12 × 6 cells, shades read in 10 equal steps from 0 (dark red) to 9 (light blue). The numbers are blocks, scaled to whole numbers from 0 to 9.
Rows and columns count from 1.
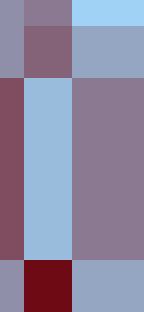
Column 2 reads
5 4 4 8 8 8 8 8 8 8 0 0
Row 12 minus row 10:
3 -8 -8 2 2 2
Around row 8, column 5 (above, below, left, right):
5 5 5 5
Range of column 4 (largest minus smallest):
4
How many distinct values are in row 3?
3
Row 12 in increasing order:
0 0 6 7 7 7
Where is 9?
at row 1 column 4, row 1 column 5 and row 1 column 6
